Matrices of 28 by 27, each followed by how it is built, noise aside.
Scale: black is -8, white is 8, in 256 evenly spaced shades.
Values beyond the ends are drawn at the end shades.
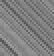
Toeplitz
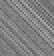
Toeplitz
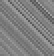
Toeplitz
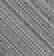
Toeplitz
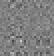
low rank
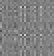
low rank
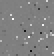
sparse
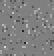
sparse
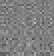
low rank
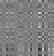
low rank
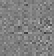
low rank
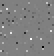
sparse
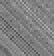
Toeplitz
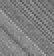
Toeplitz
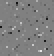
sparse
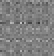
low rank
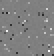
sparse
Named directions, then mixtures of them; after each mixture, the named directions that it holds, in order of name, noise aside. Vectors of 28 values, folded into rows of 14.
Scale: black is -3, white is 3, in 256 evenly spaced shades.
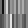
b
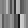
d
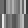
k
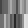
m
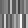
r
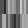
k, m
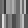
k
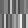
r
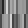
b, k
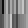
b, m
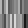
b, m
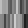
m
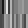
b, r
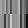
m, r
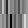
b, m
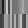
b, r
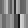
d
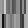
k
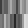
m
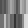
m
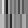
b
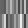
k, r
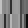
m, r
